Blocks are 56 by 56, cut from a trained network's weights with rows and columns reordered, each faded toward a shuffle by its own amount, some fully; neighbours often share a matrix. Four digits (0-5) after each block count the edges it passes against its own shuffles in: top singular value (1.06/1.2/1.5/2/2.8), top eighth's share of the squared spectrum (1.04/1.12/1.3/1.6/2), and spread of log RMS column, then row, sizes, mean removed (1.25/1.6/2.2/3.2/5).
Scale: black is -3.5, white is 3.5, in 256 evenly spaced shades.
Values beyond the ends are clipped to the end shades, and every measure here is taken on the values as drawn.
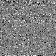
3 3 0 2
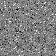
2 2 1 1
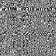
4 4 2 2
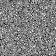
0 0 0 0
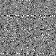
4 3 1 2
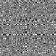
4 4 1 3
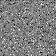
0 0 0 0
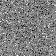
0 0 0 0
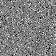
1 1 0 0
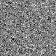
2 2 0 1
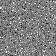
0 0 0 0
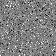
0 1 0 0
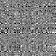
4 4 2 3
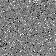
0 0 0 0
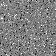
0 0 0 0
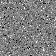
1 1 0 0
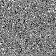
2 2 0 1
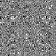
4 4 2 2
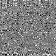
3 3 0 2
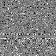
3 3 0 2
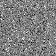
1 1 0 0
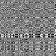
5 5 0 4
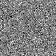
2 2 0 0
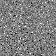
1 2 0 0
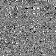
2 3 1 2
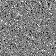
1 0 0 0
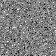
1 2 0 1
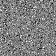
1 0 0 0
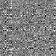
3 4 2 2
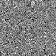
3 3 2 1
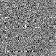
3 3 1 2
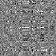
3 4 2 3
